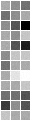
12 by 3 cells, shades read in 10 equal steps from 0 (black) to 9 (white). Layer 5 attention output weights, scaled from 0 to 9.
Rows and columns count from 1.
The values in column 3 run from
0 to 9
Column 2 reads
5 5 3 5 3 7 6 8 6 4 5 6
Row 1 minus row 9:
0 -1 -3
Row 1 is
6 5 4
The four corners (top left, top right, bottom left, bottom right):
6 4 7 6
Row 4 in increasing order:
5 6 7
